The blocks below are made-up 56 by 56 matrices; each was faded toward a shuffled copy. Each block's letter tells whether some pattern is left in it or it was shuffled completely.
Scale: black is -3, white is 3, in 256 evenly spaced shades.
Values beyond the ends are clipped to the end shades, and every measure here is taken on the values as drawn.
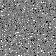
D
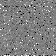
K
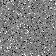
D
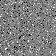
D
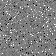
D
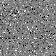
K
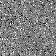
K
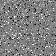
K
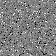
D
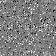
K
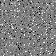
K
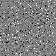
K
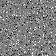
K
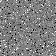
D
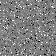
D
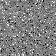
K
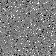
D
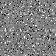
K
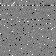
K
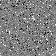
D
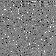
K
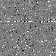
K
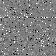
K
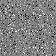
K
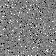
D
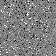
D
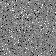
D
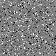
D
